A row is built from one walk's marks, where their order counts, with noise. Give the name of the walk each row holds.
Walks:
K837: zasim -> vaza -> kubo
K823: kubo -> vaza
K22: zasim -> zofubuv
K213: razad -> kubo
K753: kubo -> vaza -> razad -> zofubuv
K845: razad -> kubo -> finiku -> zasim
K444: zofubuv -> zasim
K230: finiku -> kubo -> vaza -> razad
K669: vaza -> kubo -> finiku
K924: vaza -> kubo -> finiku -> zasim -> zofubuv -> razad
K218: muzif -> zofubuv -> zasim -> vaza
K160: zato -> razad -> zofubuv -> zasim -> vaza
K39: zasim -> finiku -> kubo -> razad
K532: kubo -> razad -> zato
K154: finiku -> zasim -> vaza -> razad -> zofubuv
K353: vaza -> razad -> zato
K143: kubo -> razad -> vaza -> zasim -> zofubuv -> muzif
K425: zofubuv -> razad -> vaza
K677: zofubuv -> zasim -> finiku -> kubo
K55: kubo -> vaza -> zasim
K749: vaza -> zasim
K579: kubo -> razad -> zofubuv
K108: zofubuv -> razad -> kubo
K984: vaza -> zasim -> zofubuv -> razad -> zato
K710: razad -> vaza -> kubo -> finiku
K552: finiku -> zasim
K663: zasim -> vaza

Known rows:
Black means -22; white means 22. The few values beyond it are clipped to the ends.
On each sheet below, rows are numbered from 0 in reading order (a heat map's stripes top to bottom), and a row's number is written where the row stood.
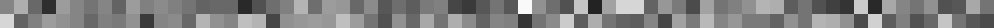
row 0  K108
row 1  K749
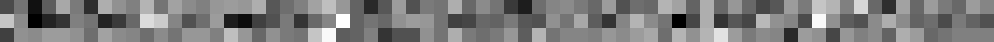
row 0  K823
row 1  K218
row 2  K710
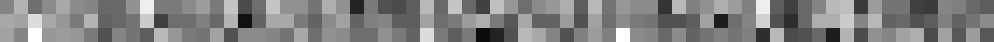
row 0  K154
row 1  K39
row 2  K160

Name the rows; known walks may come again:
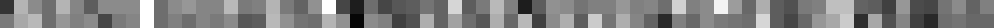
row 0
K230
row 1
K552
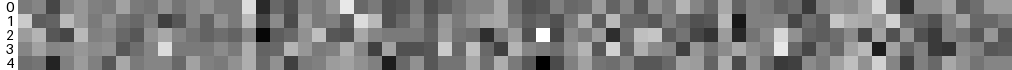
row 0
K143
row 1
K837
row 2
K677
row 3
K154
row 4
K55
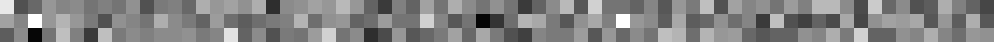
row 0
K749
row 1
K160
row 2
K753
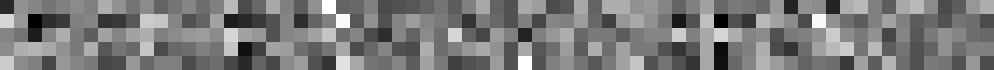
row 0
K213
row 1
K218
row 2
K924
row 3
K39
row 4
K444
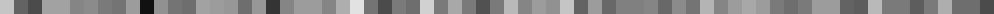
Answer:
K984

